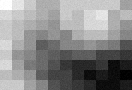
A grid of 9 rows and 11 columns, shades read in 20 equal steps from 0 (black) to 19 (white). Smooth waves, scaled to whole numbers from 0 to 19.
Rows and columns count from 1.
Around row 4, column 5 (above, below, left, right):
11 8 10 10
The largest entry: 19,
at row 1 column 1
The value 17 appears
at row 1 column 2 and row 2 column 9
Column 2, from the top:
17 15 14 14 13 11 12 13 15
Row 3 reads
15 14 13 12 11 14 14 16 16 13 11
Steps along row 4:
down down down up down up up same down down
